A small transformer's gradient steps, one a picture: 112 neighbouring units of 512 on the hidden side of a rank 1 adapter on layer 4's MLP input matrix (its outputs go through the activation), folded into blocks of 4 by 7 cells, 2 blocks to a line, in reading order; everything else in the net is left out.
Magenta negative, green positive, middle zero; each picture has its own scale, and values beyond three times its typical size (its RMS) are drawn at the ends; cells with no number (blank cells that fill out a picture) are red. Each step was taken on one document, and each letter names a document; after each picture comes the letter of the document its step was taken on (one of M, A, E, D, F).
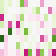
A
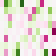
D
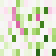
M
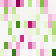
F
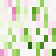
M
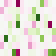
F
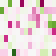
D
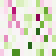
M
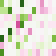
A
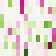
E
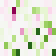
M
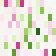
D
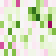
F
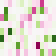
A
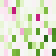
M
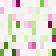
F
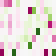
D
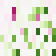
M
